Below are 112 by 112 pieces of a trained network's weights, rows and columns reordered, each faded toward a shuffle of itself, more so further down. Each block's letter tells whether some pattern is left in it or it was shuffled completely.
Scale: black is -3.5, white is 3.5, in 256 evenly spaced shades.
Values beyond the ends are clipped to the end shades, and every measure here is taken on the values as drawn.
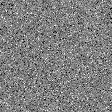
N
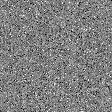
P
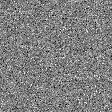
P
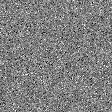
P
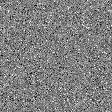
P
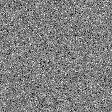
N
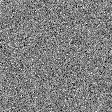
N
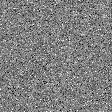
N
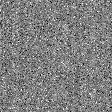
P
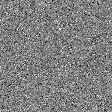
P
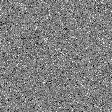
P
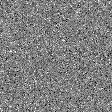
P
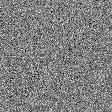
N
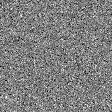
N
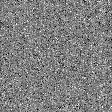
P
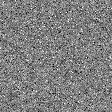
N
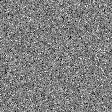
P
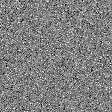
N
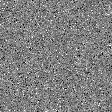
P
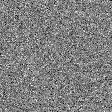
N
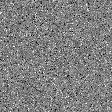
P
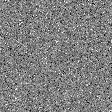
N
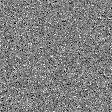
N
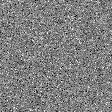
N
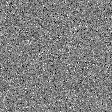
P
